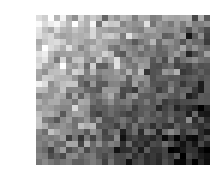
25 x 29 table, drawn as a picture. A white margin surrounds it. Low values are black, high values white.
Stripes: none. Ninth with the lowest average: bottom right. Average level on the scale: 50%. Ninth with the highest average: top left. Slope: up to the top left. Histogram: bell-shaped.
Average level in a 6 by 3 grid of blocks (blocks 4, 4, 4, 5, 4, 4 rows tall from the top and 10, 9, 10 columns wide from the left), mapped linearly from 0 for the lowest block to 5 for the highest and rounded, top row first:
5 4 3 / 4 3 2 / 4 3 1 / 3 2 1 / 3 1 1 / 2 1 0
